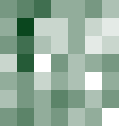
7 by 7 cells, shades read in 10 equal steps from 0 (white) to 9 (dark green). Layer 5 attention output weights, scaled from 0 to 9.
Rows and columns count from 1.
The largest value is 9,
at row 2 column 2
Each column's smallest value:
2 5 0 2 3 0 0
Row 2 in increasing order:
1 2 2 2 4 4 9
